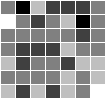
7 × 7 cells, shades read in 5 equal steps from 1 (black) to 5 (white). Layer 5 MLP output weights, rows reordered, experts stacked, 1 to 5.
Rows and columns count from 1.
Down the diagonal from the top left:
3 3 3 2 2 3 5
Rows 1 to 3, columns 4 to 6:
2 2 2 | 3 4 1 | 3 3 2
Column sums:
25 16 21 18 23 18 25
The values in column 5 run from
2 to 4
